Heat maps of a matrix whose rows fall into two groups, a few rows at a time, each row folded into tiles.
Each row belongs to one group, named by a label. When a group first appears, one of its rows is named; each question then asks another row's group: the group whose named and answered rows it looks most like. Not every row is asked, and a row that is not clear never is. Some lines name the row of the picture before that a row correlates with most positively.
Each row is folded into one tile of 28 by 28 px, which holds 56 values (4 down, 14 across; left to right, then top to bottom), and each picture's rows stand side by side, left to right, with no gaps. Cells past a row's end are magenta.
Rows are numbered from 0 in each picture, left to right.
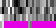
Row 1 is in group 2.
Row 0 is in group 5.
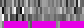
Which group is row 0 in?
2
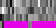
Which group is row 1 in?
5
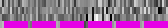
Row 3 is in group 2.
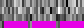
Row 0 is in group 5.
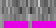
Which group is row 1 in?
5
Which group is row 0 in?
5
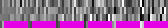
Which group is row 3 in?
2
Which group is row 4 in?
5
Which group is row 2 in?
2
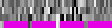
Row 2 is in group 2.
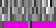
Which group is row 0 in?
2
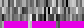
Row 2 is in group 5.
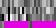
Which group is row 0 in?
2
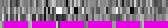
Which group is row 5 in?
5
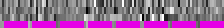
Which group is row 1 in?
2
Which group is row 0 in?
2
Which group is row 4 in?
5
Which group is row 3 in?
5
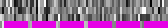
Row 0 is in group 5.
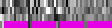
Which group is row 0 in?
5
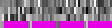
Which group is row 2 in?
5
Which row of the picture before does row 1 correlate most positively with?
0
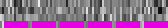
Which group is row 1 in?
5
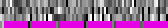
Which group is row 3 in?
2
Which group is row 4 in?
5
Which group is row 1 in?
2
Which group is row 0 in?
5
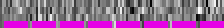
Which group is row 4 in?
5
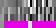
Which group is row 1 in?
2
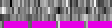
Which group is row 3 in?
5
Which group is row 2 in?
5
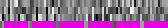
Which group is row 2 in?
2
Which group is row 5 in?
2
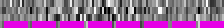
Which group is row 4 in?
2
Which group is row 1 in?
2
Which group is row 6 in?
2
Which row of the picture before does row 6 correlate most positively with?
1
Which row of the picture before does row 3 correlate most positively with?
5
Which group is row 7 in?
5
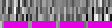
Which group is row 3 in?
2
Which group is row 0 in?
2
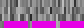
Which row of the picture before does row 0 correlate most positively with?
2
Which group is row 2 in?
2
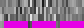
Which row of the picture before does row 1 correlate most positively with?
0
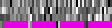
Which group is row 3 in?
2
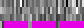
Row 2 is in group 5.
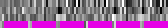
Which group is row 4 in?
5
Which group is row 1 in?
2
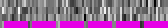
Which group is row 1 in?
2
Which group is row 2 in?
5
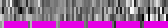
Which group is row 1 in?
5
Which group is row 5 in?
2
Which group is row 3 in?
2
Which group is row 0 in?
5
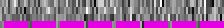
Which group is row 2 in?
5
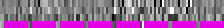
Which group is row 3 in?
2
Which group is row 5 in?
5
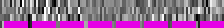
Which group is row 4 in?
2
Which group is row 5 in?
2
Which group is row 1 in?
2
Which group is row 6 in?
2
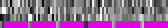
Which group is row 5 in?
5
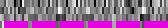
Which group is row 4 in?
5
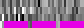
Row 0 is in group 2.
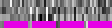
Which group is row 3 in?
5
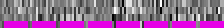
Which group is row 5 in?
5
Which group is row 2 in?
2
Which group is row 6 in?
2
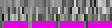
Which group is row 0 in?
2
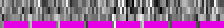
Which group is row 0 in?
2
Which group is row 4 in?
5
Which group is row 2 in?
5
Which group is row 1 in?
5
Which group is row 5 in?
5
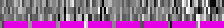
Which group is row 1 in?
2
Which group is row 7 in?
5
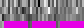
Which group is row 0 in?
2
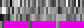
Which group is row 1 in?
2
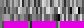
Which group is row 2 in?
2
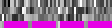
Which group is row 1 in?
5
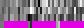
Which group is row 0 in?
2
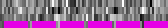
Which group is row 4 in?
5
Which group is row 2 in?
5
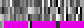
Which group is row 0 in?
5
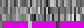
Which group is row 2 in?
2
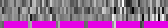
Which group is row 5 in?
2
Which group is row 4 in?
5
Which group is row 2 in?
5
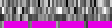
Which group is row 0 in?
2
